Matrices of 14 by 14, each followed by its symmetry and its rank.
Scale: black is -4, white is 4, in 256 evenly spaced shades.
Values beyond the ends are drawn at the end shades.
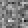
neither, rank three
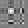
symmetric, rank one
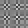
symmetric, rank one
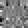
neither, rank three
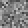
antisymmetric, full rank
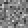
antisymmetric, full rank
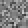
antisymmetric, full rank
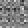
neither, rank three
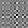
symmetric, rank one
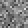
antisymmetric, full rank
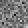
symmetric, full rank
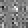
neither, rank three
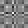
symmetric, rank one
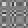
symmetric, rank one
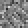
antisymmetric, full rank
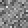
symmetric, full rank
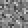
antisymmetric, full rank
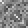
symmetric, full rank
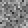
symmetric, full rank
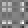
symmetric, rank one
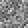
symmetric, full rank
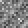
symmetric, full rank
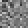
neither, rank three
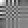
symmetric, rank one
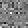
neither, rank three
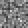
symmetric, full rank
